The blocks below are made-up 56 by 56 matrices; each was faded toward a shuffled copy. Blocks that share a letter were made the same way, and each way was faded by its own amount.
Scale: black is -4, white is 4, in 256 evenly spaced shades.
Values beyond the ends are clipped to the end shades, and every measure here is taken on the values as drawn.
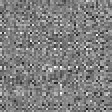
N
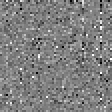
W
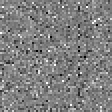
W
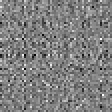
N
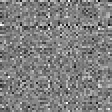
N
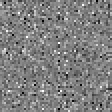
W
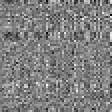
N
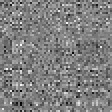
N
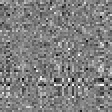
N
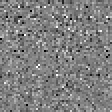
W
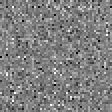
W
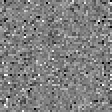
W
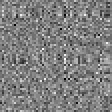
N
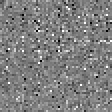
W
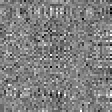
N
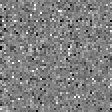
W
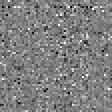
W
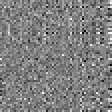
N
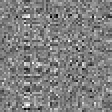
N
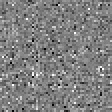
W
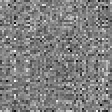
N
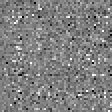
W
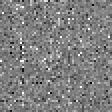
W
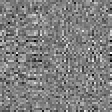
N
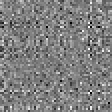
N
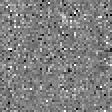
W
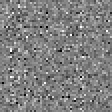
W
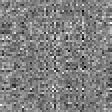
N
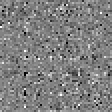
W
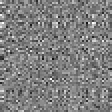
N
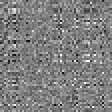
N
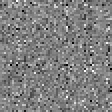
W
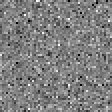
W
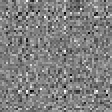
N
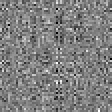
N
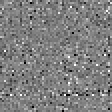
W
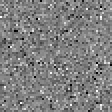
W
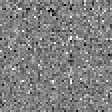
W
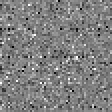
W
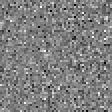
W
